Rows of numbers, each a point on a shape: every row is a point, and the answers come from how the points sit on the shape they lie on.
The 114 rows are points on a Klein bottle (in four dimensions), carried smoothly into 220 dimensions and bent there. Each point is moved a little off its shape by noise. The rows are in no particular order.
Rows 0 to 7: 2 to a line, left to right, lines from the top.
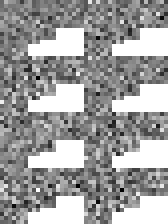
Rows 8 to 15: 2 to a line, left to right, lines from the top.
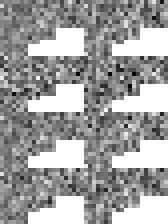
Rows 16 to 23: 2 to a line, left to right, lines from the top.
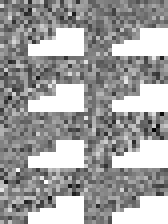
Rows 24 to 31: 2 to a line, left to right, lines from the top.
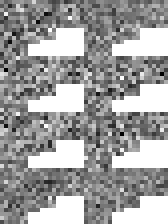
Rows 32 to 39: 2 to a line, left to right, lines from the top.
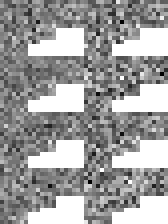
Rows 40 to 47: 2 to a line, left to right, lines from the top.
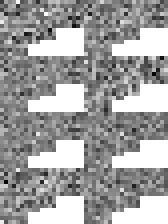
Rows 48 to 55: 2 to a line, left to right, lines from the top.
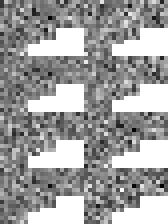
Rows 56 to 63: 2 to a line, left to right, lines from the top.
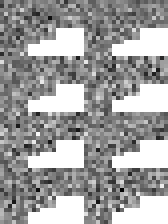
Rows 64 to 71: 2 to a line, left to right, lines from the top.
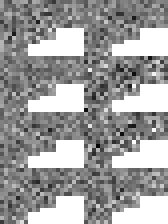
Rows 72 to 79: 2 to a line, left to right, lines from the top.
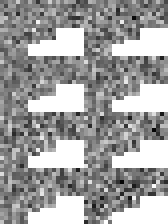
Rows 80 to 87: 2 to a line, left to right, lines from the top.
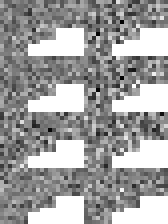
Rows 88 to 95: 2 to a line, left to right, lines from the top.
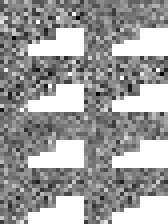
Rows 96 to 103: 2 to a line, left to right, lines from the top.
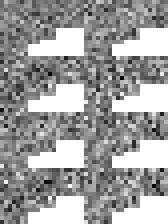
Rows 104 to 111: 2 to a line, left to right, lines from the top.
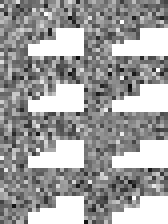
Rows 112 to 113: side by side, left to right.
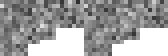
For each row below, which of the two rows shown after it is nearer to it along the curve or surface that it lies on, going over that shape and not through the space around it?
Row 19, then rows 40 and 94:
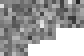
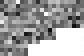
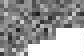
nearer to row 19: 40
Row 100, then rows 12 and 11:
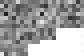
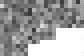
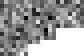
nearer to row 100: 12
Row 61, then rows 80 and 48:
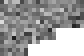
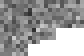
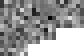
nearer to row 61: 48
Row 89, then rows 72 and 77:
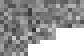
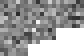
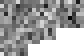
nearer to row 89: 77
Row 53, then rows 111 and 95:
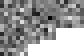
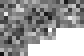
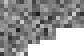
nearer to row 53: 111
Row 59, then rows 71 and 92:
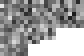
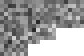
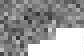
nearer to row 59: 71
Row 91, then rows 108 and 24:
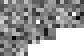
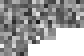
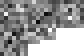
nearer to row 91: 24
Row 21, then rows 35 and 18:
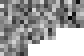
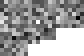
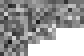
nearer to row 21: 18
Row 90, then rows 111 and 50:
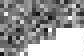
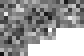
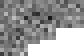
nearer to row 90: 111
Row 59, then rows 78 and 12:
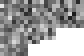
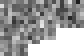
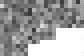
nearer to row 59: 12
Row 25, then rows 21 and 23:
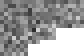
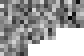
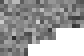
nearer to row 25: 21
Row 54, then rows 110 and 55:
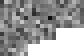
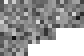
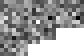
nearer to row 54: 55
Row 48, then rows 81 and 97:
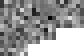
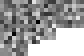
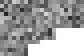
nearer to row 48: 97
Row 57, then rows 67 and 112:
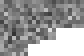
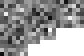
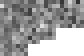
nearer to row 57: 112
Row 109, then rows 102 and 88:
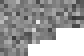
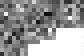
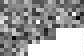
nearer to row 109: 88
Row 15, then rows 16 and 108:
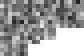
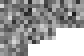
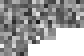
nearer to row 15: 108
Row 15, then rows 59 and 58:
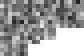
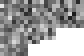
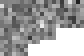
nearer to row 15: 58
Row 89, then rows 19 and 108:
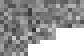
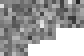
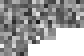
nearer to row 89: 19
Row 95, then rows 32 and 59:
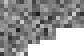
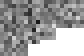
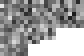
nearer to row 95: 32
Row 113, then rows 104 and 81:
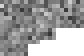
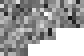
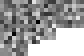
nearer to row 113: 104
